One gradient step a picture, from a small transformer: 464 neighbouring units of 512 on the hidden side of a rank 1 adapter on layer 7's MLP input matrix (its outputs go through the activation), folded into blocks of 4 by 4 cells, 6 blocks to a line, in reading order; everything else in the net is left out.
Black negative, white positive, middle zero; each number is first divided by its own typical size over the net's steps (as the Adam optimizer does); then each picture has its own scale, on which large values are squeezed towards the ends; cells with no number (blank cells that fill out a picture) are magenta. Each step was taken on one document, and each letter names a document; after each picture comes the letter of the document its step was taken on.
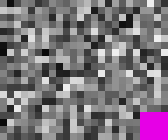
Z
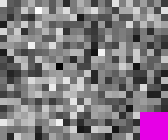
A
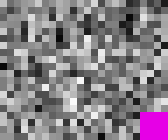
Z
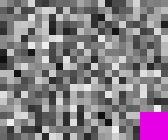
A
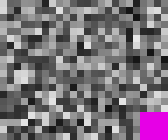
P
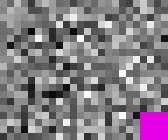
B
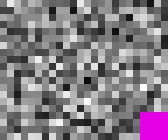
Z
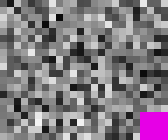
P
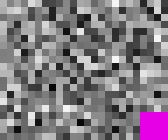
A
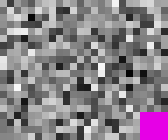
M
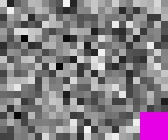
M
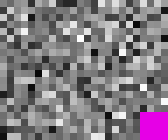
B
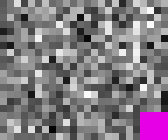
B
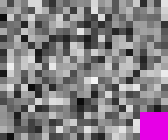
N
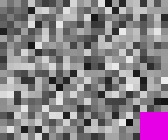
N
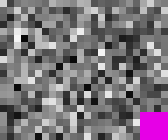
M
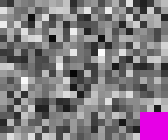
A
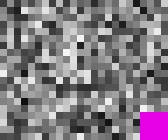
N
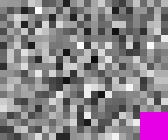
M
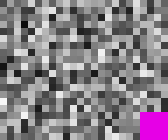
A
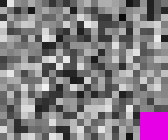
Z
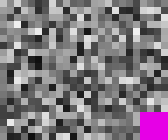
P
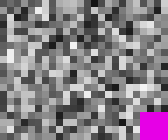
N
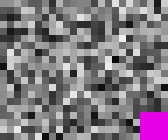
N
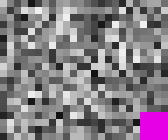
N
